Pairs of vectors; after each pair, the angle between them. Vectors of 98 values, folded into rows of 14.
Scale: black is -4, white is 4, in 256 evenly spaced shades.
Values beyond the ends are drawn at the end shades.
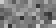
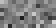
nearly parallel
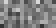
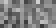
nearly parallel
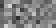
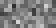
orthogonal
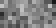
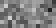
partly aligned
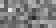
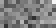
partly aligned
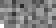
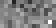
partly aligned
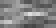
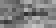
nearly opposite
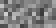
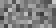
partly aligned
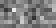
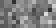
partly aligned
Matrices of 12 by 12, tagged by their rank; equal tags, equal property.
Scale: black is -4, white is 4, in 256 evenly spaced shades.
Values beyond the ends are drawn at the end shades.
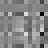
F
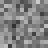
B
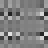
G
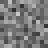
B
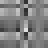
G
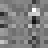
F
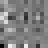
F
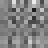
F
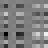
G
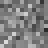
B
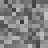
B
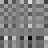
G
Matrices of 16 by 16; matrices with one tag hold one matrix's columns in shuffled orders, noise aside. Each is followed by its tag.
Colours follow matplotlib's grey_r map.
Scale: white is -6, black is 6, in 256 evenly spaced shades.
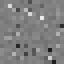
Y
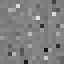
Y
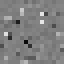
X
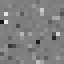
X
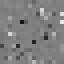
X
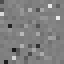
Y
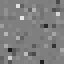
Y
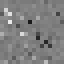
X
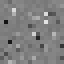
X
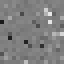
X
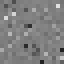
Y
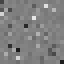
Y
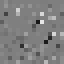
X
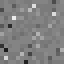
Y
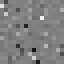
Y
